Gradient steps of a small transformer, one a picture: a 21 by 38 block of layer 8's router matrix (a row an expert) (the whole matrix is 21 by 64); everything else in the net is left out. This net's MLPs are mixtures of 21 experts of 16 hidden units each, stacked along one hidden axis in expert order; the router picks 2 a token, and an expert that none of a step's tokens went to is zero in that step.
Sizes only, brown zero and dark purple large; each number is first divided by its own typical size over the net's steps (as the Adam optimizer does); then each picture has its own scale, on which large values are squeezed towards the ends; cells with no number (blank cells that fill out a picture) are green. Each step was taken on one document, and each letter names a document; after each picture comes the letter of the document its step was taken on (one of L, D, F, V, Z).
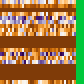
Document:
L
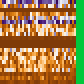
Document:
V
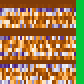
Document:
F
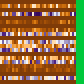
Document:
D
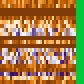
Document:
V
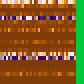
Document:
L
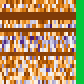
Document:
F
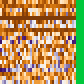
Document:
F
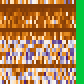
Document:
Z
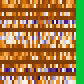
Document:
Z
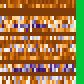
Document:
F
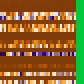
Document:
L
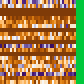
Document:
F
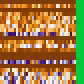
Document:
D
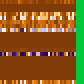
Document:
L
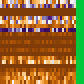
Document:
V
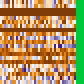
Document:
Z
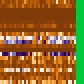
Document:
Z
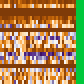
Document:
Z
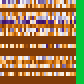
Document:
V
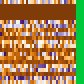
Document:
F
